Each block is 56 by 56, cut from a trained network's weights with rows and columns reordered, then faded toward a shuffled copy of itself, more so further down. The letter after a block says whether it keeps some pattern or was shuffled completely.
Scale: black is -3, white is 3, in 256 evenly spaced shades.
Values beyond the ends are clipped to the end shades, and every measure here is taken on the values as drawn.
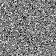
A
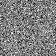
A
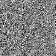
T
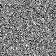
A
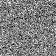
A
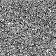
A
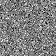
A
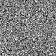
T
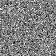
A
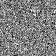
A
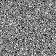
A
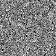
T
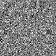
T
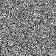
T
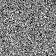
A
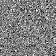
T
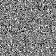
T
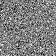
A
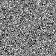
T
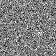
A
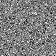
A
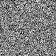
T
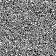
A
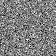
A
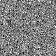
T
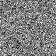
A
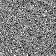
A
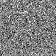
A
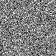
A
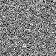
T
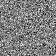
A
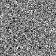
T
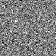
T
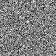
T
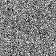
A
